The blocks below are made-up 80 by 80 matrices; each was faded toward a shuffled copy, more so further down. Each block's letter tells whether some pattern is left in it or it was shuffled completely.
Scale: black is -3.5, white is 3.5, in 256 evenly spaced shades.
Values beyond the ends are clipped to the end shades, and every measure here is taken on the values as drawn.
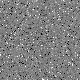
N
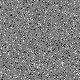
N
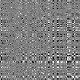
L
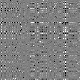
L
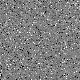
N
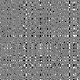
L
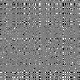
L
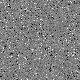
N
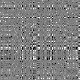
L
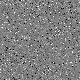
N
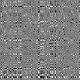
L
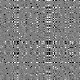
L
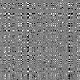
L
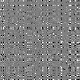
L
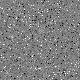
N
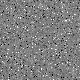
N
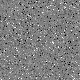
N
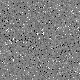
N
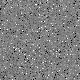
N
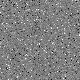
N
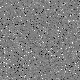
N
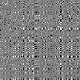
L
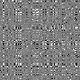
L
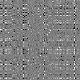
L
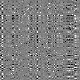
L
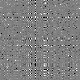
L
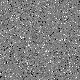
N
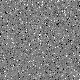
N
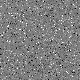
N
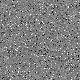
N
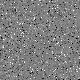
N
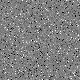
N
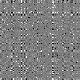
L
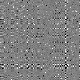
L
